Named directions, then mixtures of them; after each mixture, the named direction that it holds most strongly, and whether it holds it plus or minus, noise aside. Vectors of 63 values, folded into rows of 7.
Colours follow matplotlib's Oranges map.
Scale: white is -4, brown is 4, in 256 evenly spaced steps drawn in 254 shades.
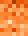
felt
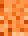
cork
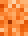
felt, minus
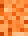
cork, plus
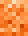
felt, minus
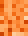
cork, plus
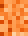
cork, plus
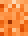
felt, minus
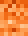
felt, plus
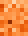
felt, minus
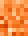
cork, minus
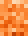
felt, minus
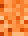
cork, plus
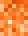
felt, plus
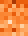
felt, plus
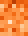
felt, plus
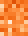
cork, minus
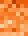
felt, plus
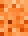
cork, plus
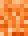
cork, minus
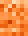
felt, minus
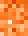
felt, plus
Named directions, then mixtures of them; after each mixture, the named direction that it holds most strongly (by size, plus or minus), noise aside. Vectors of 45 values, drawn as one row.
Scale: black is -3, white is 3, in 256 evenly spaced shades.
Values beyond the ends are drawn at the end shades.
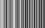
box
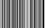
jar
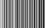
box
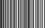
jar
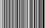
jar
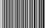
box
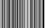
jar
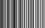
box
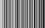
box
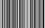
jar
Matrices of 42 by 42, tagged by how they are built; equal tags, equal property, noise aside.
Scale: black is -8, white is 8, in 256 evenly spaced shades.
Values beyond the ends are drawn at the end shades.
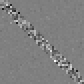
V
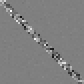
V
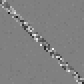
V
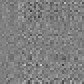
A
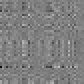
A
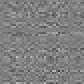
A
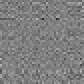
A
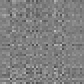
A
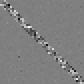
V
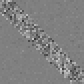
V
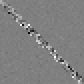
V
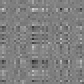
A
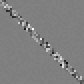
V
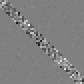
V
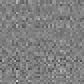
A
